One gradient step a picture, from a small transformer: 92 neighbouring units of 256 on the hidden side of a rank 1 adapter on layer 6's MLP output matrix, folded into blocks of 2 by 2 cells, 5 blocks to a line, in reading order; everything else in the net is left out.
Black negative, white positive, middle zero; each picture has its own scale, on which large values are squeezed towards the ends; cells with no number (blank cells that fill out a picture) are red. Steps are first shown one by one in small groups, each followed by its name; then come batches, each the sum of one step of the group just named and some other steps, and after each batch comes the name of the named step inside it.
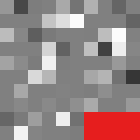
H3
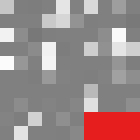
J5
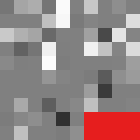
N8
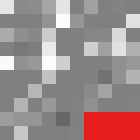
N8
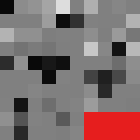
N8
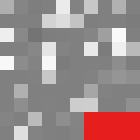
J5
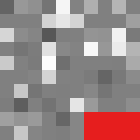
N8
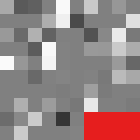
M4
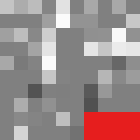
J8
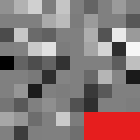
J8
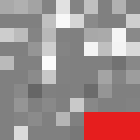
J8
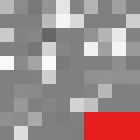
M4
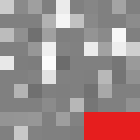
J8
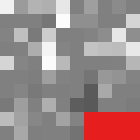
J8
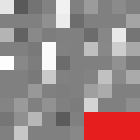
M4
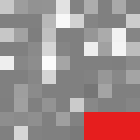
J8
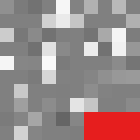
M4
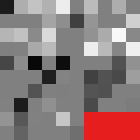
J8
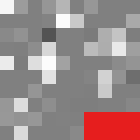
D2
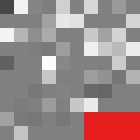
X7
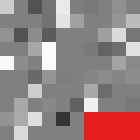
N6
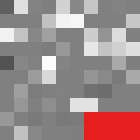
X7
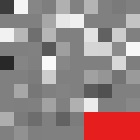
X7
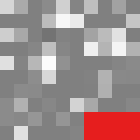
D2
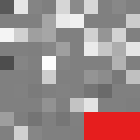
X7
